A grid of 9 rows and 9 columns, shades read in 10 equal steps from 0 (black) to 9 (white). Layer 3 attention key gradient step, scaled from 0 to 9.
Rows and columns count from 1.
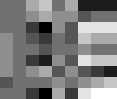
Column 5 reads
4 5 5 4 4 5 3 5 6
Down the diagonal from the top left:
4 4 2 2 4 3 3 6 9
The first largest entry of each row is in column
4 4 7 7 1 7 4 9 8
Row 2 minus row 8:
1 0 1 2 0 1 -2 -2 -3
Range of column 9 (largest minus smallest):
8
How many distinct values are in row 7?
6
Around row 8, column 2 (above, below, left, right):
4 4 3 4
